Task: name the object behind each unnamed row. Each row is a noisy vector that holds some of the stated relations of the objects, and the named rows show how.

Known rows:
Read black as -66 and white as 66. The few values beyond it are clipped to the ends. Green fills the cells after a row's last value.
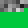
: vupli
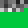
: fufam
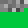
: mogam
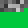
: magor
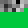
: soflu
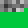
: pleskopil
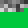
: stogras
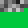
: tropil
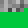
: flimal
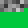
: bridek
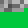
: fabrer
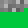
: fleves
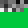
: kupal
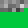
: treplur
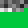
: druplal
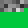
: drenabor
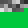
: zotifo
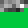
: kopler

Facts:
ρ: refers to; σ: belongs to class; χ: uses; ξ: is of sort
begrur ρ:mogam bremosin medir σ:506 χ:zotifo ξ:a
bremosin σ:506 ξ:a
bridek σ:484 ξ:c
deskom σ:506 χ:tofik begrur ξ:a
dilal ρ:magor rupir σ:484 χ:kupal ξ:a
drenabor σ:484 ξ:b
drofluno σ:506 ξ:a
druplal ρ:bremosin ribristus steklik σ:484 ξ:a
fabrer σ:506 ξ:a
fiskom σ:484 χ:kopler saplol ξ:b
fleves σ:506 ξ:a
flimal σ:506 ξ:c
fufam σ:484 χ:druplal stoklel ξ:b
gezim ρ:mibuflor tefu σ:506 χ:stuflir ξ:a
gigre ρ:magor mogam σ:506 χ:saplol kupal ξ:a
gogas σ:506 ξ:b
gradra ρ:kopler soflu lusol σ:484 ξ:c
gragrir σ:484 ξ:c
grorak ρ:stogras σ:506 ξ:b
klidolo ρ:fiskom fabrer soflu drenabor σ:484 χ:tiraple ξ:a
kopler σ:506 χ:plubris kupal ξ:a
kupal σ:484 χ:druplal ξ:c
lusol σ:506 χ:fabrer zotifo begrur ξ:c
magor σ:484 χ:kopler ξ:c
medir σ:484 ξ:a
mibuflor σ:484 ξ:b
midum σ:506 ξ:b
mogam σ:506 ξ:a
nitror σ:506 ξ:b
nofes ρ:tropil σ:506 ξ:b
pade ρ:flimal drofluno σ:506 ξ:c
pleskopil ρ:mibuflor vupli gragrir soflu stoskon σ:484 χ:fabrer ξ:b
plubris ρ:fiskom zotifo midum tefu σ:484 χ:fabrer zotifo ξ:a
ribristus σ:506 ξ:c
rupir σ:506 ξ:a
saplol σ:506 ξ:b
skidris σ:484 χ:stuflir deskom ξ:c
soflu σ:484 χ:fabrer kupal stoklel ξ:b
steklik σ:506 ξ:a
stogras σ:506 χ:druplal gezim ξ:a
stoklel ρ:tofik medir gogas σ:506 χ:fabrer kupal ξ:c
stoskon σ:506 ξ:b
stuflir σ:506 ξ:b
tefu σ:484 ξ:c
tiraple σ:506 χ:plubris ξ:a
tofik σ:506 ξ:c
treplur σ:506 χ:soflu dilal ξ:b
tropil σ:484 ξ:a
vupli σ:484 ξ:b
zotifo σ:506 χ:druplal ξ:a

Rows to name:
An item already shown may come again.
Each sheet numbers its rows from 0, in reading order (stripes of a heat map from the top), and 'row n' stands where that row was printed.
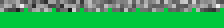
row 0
kopler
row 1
medir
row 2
fiskom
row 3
stuflir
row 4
rupir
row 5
stoskon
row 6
lusol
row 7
kopler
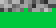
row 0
deskom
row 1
medir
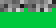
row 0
gradra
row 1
klidolo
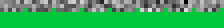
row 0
tofik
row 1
begrur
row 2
lusol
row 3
tropil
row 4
deskom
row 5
fufam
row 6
soflu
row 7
pade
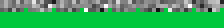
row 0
saplol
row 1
gezim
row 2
saplol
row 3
stoklel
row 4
midum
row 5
gigre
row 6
tiraple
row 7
plubris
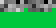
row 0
skidris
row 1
dilal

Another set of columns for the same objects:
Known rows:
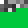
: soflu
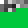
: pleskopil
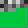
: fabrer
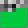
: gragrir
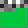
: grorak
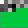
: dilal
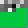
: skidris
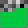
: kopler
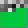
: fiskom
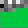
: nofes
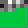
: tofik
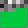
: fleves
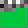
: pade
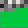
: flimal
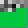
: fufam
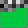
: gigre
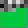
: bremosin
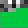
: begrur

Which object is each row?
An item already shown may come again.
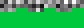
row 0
stuflir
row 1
medir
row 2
pade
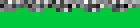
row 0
rupir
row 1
treplur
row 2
kupal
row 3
pleskopil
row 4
druplal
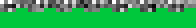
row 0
plubris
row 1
zotifo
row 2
lusol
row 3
mogam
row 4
pleskopil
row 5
dilal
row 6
tropil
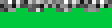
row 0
begrur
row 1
fiskom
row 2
deskom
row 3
stogras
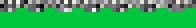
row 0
stoklel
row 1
magor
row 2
gezim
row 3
skidris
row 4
klidolo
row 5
gradra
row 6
rupir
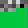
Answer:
tiraple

